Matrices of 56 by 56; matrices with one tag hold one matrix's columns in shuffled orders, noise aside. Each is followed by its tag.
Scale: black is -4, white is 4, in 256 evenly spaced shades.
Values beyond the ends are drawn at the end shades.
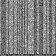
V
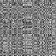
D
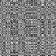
D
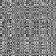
D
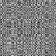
D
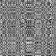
D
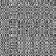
D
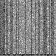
V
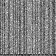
V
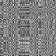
D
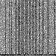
V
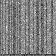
V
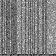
V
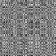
D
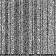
V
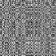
D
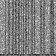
V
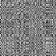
D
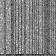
V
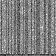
V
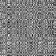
D
